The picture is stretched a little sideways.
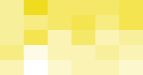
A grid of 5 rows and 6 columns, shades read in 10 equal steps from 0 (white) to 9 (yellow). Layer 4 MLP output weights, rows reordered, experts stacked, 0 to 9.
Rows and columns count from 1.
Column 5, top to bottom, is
6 5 3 4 3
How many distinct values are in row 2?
4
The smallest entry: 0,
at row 5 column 2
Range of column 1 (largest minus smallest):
2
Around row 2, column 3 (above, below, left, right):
6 3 5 7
